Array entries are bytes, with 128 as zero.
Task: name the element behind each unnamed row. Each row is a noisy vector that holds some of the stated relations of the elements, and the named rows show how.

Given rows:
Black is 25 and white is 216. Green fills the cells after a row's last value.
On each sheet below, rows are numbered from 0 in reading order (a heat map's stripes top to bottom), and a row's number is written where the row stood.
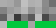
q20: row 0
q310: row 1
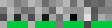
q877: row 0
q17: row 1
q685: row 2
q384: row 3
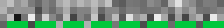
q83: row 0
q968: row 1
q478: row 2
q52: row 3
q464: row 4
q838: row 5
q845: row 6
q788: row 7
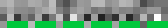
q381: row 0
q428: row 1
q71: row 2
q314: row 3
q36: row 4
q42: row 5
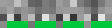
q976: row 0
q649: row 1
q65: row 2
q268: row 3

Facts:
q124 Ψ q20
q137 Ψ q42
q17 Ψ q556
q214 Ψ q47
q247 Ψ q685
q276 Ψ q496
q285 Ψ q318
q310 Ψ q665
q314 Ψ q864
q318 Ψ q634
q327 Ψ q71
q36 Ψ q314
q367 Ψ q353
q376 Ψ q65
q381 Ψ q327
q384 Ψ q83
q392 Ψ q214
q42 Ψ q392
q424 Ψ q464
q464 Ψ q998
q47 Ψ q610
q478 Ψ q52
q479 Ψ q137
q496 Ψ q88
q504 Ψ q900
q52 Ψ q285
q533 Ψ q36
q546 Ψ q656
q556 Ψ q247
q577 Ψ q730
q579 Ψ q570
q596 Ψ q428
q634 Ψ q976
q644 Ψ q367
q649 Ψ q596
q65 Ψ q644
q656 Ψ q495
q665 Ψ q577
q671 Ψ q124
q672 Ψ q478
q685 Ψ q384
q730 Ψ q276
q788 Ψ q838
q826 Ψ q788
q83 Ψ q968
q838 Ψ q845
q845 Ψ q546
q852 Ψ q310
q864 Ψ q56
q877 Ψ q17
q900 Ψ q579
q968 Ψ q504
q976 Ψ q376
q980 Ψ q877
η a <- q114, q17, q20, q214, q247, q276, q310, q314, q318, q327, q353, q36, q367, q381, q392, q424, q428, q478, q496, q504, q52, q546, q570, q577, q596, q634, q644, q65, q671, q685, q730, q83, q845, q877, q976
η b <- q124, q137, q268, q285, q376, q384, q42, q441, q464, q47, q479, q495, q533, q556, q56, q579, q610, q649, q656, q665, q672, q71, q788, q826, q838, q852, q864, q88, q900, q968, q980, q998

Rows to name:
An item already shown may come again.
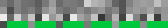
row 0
q968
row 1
q495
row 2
q656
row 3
q504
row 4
q56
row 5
q976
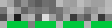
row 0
q17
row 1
q980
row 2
q570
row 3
q353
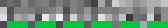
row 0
q384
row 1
q788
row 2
q968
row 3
q376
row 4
q504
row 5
q318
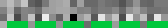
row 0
q52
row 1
q610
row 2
q247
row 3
q826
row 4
q88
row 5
q672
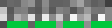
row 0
q384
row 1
q900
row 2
q285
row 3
q665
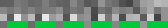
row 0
q479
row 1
q826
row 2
q533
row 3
q864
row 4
q556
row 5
q634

